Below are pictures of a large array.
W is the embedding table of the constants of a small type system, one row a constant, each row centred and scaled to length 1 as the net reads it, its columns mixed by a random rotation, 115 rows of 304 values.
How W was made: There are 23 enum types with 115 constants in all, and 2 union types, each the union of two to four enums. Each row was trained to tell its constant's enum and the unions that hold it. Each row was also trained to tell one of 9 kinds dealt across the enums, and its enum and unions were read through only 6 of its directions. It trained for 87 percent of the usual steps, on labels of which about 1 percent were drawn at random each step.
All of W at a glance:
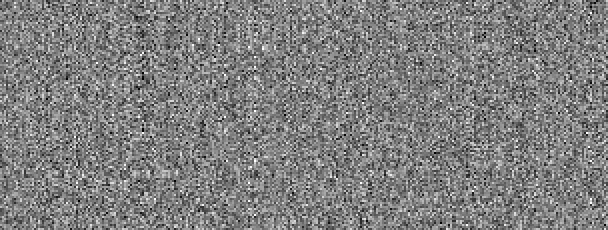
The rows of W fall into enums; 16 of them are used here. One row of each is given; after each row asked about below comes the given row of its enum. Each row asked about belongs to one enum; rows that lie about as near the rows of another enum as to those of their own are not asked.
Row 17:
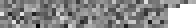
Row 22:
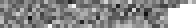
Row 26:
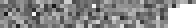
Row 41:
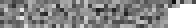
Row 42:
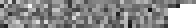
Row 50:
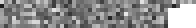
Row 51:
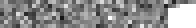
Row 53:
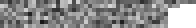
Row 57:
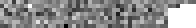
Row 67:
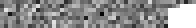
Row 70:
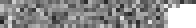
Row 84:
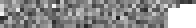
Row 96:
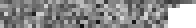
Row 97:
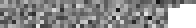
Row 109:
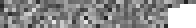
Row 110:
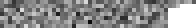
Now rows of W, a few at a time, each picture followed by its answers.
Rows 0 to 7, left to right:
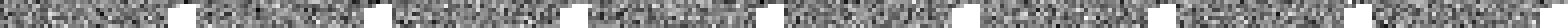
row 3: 51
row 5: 84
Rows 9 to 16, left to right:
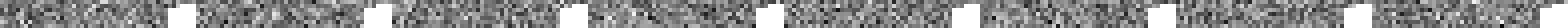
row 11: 70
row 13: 17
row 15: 51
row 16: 84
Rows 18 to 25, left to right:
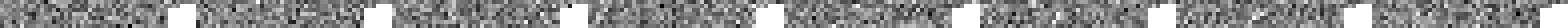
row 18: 70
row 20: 57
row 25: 17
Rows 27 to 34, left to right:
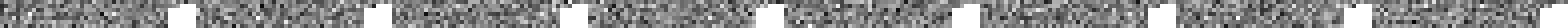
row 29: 51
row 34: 84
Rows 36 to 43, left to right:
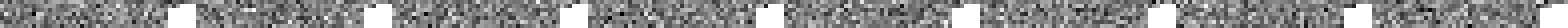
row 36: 96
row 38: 17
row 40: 41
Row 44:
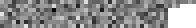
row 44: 17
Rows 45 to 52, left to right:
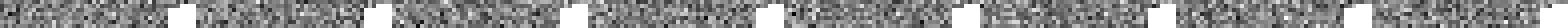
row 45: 67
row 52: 57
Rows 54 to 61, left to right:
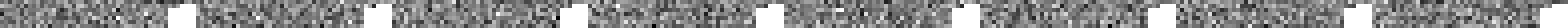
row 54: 97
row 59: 42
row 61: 67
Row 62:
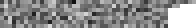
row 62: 51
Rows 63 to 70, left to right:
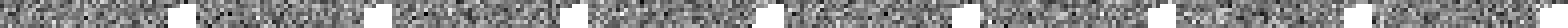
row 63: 67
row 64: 96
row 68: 42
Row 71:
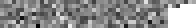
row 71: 17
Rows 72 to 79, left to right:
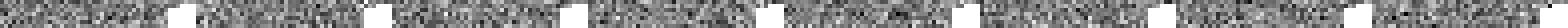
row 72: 26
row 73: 70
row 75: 70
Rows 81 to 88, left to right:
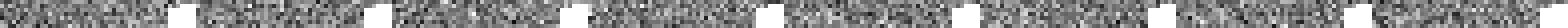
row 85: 26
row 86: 42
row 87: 41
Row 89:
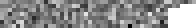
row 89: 42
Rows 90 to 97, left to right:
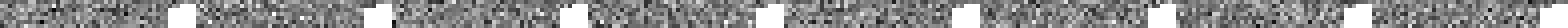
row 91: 84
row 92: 42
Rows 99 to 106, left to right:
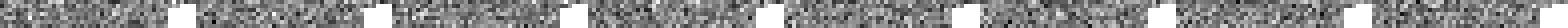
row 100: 84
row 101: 50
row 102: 41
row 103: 67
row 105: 26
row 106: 70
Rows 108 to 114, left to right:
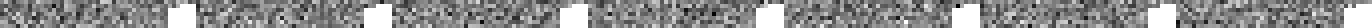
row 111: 41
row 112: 50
